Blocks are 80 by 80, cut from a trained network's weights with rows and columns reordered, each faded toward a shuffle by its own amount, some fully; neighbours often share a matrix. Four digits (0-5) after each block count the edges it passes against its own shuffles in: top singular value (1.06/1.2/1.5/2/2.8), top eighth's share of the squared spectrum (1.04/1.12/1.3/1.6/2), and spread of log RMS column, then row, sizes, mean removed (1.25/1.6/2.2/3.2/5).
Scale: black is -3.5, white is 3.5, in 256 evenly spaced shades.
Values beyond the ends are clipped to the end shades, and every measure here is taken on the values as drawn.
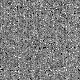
2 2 0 1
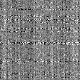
4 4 1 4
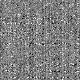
3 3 0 2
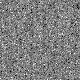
0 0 0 0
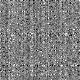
3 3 0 3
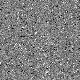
0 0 0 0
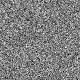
0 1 0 0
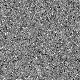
0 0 0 0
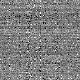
3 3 3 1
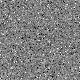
0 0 0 0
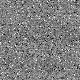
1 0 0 0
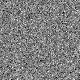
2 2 0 0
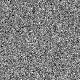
1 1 0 0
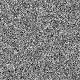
1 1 0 0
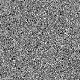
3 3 1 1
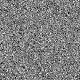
2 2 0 1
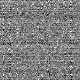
3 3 3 0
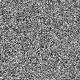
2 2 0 0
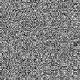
4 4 2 1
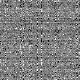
3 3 3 0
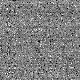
2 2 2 0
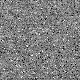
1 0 0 0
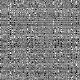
3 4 4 1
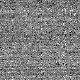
3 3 2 0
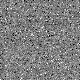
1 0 0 0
